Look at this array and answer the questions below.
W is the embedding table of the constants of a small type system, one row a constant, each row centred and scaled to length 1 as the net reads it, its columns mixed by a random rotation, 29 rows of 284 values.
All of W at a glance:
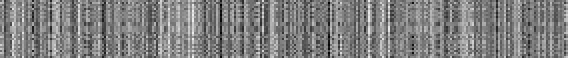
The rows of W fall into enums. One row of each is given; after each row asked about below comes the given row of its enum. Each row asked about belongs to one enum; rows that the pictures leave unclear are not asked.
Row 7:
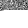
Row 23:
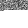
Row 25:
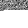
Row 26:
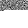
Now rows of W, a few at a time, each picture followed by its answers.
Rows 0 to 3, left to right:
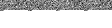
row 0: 25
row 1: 26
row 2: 7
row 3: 25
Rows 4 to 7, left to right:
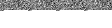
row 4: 23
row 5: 7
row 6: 25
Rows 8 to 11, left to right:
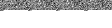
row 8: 25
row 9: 7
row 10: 7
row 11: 23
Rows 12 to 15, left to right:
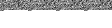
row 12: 23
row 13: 25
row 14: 25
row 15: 25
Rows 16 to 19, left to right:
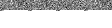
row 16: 7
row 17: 23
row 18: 26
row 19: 7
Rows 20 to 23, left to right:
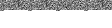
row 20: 23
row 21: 23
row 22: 26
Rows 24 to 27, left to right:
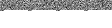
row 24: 26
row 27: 23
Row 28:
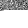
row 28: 7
